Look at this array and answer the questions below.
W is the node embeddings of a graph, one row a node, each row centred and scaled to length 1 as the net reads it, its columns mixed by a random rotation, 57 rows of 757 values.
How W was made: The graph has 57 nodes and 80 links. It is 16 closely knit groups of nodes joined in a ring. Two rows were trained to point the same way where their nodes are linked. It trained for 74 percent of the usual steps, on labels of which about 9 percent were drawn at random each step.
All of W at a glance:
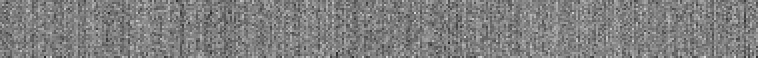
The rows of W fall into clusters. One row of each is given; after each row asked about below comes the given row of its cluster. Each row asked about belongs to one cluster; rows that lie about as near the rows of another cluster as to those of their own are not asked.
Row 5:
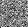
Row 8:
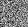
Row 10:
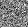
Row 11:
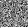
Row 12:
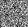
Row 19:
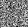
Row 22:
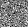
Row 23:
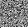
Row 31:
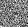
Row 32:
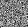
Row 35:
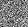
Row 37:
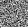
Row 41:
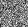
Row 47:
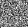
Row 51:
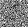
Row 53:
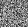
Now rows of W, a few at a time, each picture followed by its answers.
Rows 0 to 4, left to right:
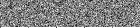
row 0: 19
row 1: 37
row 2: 37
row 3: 32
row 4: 51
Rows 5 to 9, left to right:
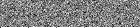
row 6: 12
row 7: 32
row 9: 8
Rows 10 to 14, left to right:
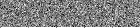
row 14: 53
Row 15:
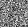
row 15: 19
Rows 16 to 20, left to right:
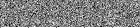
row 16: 19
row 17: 41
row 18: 32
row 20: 10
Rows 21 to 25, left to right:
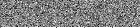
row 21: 12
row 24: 51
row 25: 5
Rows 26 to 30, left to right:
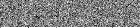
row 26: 41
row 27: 5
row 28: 53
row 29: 35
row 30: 41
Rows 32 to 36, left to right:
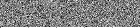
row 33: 10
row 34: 51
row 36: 31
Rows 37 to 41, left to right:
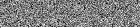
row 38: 11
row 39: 35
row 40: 35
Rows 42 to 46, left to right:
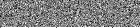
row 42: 12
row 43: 22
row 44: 23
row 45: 31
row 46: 23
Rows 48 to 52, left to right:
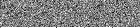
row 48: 10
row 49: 22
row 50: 23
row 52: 47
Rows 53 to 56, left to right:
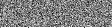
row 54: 47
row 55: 8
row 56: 37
